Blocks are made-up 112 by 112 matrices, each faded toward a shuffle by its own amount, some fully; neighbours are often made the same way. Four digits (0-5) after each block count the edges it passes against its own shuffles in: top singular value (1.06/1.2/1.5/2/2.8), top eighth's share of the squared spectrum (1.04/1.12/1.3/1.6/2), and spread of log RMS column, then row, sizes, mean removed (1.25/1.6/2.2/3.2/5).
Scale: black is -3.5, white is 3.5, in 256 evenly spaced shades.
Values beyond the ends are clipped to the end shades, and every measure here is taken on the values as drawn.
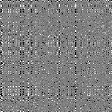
5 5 4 3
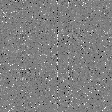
4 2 1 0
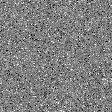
1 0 0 0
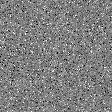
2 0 0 0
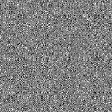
5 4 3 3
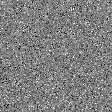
2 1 0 0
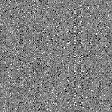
4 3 2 1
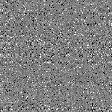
4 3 1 2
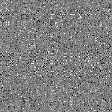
4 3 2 2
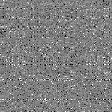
4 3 2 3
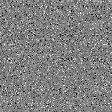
3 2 0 1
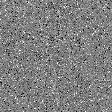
0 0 1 0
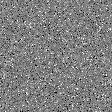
0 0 0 0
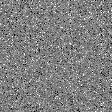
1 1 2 0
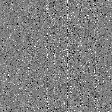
2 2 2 0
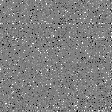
4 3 1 1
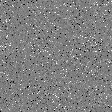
1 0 0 0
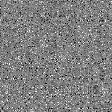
4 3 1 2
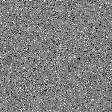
2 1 0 0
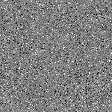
2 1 0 0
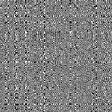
5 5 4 3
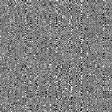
5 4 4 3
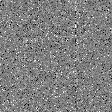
3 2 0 0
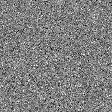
2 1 0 0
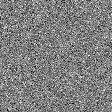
2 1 0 0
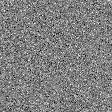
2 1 0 0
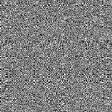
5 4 3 3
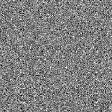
4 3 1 2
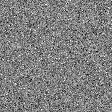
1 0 0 0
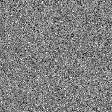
3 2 1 1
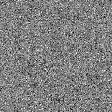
3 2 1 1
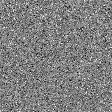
0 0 0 0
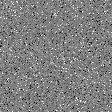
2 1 0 0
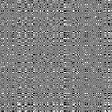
5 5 4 4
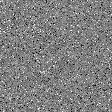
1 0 0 0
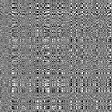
5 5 4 4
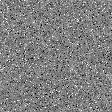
1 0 0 0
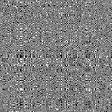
5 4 3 3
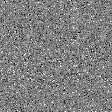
3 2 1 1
